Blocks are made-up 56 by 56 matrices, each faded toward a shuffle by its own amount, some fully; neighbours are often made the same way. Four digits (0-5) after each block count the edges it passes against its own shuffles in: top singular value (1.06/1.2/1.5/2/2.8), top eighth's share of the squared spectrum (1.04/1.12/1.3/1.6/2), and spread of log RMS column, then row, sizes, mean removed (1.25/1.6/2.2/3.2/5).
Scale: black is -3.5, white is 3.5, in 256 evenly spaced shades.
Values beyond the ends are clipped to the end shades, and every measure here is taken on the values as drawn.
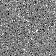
1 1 0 0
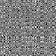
4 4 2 3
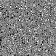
2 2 0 0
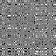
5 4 2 3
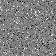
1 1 0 0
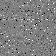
2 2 0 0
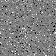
2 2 0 0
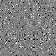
3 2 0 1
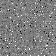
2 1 0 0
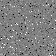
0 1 0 0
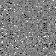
3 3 1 0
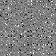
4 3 1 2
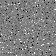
0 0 0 0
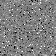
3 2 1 1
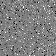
1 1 0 0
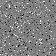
0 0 0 0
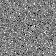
0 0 0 0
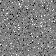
1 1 0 0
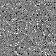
2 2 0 0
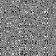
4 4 2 2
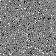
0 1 0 0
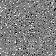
2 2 0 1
